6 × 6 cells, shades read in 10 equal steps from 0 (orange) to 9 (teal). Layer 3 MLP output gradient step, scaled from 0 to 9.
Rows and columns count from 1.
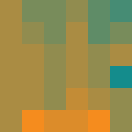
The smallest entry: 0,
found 2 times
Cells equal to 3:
14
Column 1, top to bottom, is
3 3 3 3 3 3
